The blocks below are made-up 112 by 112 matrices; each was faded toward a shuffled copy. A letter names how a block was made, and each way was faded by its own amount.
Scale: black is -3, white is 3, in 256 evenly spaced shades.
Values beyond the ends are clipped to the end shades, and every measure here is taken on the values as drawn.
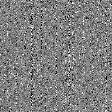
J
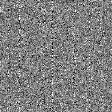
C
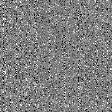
J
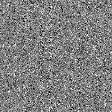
C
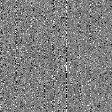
J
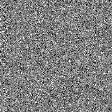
C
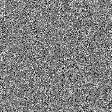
C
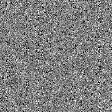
C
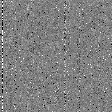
J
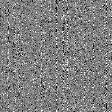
J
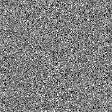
C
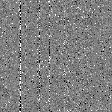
J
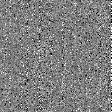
J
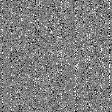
J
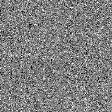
C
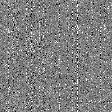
J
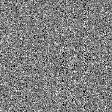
C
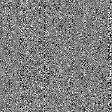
J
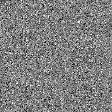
C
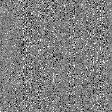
J
